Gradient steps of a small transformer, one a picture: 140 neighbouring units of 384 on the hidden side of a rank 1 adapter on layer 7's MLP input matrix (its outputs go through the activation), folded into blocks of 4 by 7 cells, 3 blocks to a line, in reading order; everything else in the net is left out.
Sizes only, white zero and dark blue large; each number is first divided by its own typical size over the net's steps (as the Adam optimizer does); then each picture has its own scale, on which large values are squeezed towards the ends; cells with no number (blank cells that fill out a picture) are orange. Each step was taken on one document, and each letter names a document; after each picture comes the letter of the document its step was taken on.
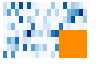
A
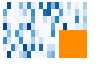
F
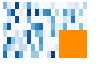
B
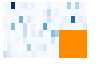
A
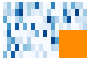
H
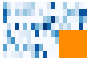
H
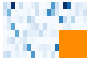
A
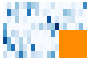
B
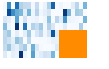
B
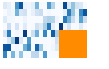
H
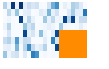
A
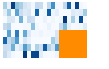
A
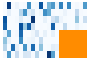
F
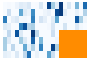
F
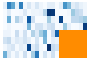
A
